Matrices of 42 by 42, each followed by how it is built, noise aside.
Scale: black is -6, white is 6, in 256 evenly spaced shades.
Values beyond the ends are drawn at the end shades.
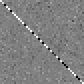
diagonal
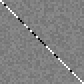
diagonal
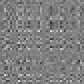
low rank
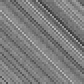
Toeplitz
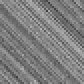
Toeplitz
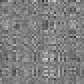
low rank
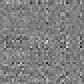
low rank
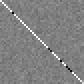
diagonal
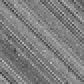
Toeplitz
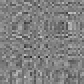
low rank
